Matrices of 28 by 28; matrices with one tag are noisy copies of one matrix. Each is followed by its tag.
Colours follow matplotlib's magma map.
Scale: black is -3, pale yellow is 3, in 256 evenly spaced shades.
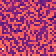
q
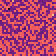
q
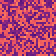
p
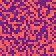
q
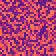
q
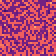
q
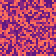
p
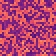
p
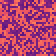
p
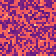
p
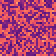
p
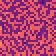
q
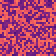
p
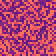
q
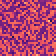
q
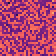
q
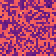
p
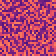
q
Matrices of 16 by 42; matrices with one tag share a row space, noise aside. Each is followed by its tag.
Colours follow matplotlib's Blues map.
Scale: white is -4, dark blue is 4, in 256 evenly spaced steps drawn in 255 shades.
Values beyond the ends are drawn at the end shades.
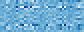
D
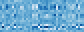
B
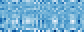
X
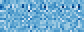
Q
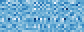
X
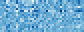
D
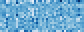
D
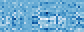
B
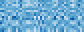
X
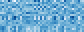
X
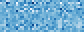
D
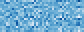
D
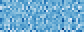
Q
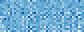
Q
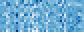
D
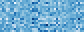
B
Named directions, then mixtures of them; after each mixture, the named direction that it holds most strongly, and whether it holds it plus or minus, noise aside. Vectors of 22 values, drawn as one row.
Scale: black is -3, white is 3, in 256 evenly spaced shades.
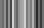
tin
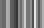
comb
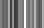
comb, plus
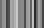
comb, minus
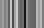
tin, minus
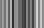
tin, minus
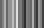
comb, minus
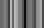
comb, minus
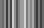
tin, plus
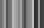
comb, minus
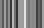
tin, plus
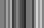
tin, minus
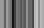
tin, minus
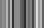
tin, minus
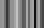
comb, minus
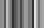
comb, plus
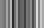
tin, minus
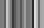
comb, plus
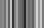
tin, minus
